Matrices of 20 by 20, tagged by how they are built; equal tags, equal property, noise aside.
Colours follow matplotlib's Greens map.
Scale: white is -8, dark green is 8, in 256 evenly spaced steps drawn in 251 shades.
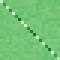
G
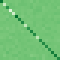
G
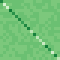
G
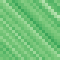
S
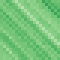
S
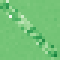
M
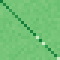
G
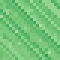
S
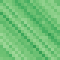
S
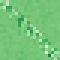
M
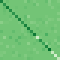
G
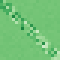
M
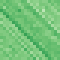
S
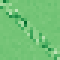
M
